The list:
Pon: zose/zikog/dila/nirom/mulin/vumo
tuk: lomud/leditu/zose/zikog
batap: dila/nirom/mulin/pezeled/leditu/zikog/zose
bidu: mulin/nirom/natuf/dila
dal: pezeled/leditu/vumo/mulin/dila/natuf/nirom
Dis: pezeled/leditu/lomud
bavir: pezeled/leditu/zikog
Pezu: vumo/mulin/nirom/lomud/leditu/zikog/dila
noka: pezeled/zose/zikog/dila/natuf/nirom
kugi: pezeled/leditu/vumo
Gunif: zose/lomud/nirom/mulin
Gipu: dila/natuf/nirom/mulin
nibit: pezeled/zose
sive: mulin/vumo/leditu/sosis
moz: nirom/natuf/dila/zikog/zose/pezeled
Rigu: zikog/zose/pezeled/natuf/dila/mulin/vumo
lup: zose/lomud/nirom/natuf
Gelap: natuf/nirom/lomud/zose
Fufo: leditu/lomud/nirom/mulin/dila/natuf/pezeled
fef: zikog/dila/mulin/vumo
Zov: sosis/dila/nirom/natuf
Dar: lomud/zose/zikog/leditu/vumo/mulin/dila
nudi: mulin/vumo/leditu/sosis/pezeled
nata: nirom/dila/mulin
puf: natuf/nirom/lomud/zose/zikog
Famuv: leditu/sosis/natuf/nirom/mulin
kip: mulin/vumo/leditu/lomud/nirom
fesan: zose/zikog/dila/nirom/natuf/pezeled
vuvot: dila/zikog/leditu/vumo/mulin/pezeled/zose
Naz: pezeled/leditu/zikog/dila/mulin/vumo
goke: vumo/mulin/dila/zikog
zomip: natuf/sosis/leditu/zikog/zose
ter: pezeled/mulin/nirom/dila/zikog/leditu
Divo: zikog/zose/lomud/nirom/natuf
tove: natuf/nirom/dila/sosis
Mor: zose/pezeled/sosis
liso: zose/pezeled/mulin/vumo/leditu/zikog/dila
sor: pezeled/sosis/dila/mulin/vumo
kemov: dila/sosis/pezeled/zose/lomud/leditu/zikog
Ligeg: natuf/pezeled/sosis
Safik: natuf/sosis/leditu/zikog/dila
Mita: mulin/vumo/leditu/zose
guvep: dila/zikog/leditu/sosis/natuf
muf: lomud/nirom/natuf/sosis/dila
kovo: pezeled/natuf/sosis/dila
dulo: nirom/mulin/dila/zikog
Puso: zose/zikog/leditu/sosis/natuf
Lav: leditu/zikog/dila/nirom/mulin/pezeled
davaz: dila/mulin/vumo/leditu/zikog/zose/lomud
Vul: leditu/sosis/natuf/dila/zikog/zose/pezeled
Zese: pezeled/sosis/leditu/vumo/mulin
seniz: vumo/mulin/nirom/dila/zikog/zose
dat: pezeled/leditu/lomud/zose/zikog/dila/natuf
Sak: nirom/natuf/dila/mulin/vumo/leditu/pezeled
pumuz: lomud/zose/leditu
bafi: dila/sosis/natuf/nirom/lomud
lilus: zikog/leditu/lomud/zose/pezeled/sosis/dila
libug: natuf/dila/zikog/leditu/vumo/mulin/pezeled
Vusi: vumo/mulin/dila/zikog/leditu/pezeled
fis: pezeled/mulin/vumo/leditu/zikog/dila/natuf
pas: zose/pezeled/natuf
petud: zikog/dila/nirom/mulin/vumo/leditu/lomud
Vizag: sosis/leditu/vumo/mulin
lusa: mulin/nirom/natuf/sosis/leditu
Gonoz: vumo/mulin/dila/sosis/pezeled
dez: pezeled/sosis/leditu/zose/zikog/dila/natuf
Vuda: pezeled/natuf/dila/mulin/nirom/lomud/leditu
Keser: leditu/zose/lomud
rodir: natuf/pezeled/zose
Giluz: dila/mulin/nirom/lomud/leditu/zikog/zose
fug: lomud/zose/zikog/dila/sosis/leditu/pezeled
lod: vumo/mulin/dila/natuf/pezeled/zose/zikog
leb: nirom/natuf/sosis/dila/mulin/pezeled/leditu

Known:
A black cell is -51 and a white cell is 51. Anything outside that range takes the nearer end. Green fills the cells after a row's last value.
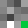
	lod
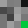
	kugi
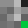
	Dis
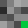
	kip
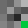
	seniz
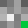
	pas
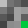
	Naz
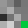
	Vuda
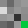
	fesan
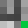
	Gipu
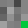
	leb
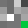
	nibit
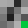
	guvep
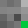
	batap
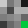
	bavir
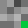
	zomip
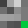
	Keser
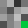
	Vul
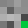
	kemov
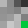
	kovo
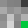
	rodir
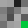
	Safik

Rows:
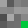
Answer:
ter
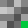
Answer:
puf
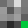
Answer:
tuk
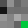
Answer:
sive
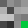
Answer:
Puso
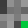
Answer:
Mita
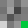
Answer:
bafi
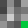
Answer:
lusa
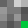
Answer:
Dar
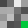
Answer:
lup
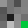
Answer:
Vusi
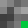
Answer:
Lav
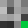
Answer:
lilus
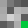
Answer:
dez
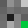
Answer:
davaz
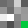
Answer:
Mor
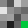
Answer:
Divo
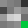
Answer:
Zese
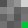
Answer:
Giluz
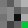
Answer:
dulo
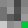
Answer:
tove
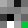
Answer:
libug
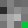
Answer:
nudi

